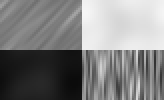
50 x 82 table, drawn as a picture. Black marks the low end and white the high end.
It is made of 2 by 2 panels. Panel 1,1: middling, slanting up to the right, faint in contrast. Panel 1,2: very high, smooth, faint in contrast. Panel 2,1: very low, smooth, faint in contrast. Panel 2,2: middling, streaked downward, strong in contrast.
